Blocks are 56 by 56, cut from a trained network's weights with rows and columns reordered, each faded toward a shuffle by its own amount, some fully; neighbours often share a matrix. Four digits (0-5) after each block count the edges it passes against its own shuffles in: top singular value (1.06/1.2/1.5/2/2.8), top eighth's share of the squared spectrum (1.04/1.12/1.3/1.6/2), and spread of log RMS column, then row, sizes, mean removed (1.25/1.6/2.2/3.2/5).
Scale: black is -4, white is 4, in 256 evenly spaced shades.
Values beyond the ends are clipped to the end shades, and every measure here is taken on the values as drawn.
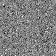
0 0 0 0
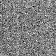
0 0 0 0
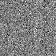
1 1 0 0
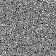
0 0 0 0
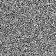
0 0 0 0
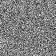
1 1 0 0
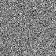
2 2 1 0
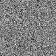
2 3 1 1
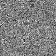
2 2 1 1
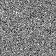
1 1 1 0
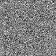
3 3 1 1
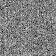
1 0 0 0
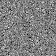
0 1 0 0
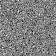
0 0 0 0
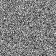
0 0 0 0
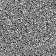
0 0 0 0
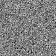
1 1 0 0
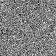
0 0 0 0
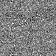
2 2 1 0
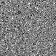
1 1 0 0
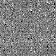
2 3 2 0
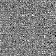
2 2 2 1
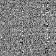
2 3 2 0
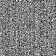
2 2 0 1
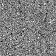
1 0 0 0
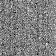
2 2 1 0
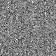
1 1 0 0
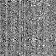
3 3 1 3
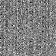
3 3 0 2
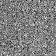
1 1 0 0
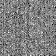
2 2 0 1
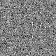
0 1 0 0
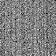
3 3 0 2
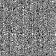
2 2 0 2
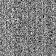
2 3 0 1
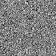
1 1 0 0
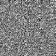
3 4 2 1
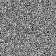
2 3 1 0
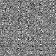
2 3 2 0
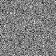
3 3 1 0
